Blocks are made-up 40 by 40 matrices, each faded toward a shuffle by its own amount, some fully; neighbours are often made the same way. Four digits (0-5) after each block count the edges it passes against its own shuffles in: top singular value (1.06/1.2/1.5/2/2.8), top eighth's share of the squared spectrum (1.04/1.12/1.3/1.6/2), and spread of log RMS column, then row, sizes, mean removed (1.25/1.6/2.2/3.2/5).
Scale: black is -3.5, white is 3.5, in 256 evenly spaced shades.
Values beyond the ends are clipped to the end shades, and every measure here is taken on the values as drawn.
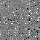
3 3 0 0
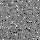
2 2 0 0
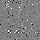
3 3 0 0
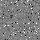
0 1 0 0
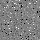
1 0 0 0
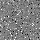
0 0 0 0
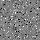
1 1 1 1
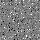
0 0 0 0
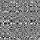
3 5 2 3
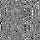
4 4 2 1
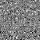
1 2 1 2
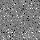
1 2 0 1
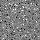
0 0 0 0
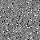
0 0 1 0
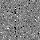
2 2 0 0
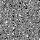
1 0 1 0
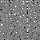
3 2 1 0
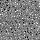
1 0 0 0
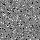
0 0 0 0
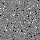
0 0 0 0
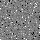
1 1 0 0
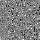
1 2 2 0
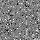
0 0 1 0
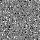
0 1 1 0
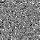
2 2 0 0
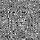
3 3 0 1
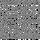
4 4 1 2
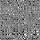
3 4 1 2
